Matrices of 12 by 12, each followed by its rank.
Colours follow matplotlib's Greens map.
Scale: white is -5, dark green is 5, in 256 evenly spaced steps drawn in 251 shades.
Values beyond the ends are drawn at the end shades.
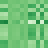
one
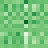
two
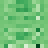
two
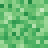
full rank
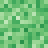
full rank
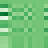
one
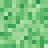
full rank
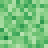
full rank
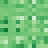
two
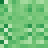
two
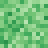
full rank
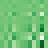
one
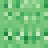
two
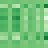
one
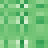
one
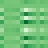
one
